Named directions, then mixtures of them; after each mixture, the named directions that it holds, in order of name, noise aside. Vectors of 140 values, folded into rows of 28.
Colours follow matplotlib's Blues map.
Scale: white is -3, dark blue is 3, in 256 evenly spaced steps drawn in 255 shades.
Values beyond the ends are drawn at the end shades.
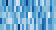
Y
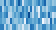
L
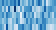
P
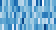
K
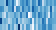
Y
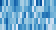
K, P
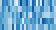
K, Y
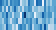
K, P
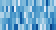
P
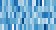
K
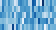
K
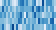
K, P
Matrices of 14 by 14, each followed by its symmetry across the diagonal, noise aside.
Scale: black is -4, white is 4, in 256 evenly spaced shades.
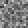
symmetric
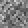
symmetric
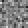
antisymmetric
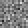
antisymmetric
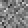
antisymmetric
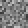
antisymmetric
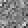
symmetric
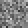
antisymmetric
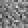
antisymmetric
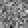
antisymmetric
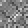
symmetric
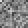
symmetric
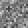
symmetric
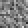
antisymmetric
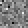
antisymmetric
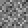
symmetric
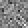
symmetric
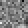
antisymmetric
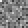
symmetric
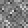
symmetric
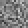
antisymmetric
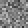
antisymmetric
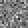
symmetric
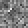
symmetric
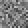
symmetric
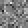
antisymmetric
